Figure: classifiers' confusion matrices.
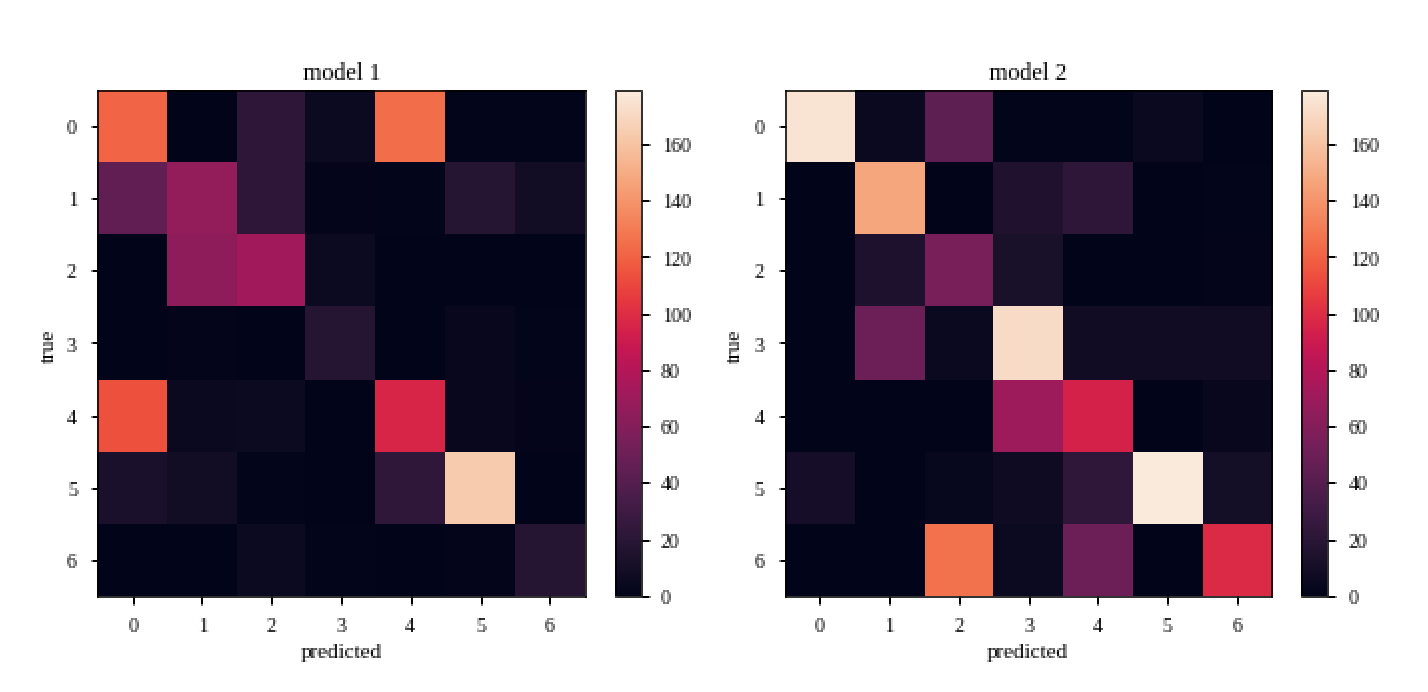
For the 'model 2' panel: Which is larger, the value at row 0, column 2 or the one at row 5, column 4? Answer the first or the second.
the first
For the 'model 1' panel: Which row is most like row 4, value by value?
0
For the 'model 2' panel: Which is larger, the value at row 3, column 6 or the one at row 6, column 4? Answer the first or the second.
the second
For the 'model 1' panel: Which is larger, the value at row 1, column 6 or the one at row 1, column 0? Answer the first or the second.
the second
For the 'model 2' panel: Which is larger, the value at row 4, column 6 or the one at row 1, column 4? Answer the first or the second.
the second
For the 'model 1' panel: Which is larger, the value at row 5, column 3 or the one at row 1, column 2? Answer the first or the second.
the second
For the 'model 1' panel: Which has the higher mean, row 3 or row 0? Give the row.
0
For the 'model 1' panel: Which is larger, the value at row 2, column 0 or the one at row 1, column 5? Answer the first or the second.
the second
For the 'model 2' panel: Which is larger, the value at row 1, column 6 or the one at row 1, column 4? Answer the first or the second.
the second
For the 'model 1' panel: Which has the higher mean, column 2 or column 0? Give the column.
0
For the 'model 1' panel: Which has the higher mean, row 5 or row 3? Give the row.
5
